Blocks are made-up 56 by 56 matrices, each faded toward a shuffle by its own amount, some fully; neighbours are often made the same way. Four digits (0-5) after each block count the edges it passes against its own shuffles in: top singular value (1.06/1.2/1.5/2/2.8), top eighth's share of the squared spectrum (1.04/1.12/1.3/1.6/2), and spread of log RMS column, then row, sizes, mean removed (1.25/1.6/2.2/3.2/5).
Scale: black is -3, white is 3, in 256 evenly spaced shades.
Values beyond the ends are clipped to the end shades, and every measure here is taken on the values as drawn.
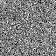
1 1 0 0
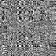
4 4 3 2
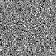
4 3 1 1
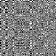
4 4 3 3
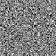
3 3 1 1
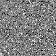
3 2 0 1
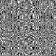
4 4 3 2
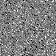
0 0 0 0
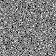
2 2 0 0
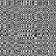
5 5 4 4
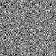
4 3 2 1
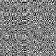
4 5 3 3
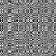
5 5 4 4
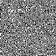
3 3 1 1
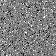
2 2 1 0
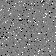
0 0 0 0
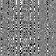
4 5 4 2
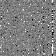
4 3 2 0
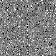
3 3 1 0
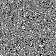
0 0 0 0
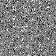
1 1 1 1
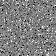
0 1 0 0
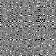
4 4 2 3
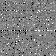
3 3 0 2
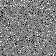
0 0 0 0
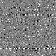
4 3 1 2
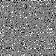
3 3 1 2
